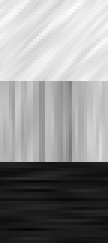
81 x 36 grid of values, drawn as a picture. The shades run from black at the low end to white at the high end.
The table splits into 3 rows of 1 panel. Panel 1,1: very high, slanting up to the right, faint in contrast. Panel 2,1: high, streaked downward. Panel 3,1: very low, streaked across, faint in contrast.
